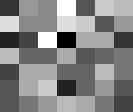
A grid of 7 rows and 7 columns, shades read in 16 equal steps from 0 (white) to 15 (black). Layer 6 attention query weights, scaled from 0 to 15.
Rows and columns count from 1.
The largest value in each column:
13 11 9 15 10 10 12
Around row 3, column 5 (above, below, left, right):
3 10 15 5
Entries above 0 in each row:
6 7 6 7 7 7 7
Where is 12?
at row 1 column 1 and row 3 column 7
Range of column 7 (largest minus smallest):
8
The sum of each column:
62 51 37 48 51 45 59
